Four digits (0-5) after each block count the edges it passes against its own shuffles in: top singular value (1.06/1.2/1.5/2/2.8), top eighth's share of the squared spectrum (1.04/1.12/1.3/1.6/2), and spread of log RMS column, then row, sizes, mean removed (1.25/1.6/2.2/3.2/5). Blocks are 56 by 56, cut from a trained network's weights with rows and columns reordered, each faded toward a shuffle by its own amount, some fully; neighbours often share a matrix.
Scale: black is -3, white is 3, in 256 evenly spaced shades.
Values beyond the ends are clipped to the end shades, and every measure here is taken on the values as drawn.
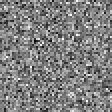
3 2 0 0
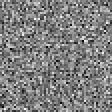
0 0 0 0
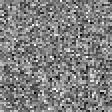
2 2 0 0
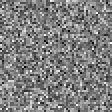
1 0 0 0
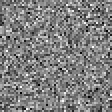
0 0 0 0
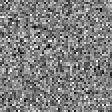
3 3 0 1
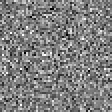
3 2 0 1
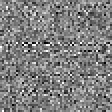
4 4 1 3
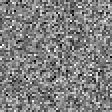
2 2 0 1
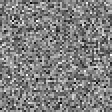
1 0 0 0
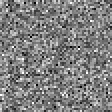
2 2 0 0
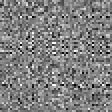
4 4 3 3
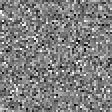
2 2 0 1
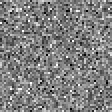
0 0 0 0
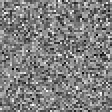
2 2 0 0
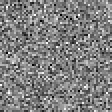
0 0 0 0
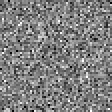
0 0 0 0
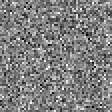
2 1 0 0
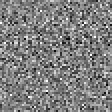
3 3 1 1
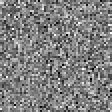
0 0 0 0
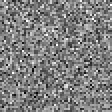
0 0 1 0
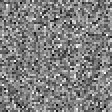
0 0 0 0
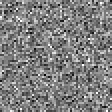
1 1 0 0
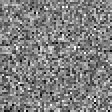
2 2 0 0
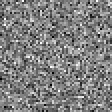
1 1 0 0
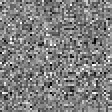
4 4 2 2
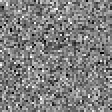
1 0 0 0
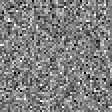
1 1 0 0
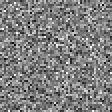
2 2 0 0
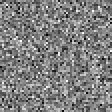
1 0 0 0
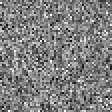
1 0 0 0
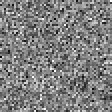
2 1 0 0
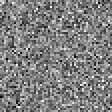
0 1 0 0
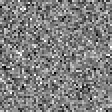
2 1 0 0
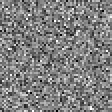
2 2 0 0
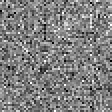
3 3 1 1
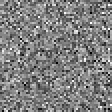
3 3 1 1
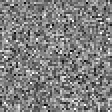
1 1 0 0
